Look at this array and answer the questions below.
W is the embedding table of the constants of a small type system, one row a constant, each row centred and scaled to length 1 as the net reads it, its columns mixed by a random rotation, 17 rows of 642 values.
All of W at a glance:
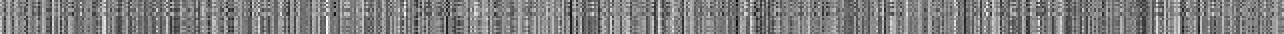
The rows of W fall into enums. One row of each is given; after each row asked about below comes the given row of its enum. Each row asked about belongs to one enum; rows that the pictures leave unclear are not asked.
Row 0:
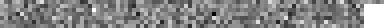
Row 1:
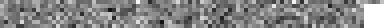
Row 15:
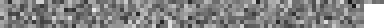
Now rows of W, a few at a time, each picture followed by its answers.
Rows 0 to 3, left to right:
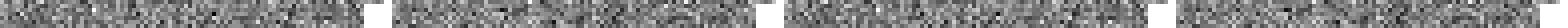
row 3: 1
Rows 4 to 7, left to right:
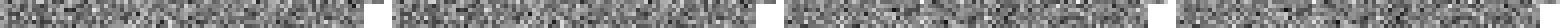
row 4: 15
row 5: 15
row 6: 1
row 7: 1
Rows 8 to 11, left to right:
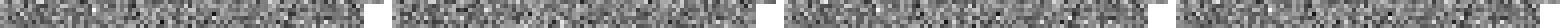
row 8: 0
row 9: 15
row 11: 0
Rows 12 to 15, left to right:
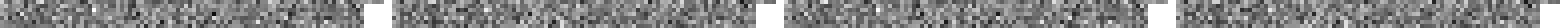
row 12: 0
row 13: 15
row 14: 0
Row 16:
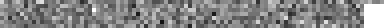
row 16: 0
